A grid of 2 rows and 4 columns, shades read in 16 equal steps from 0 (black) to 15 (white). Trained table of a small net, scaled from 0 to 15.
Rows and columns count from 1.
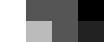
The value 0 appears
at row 1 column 4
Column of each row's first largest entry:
1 1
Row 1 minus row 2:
0 -6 0 -2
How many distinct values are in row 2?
4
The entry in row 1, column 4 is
0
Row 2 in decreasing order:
15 11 5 2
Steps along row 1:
down same down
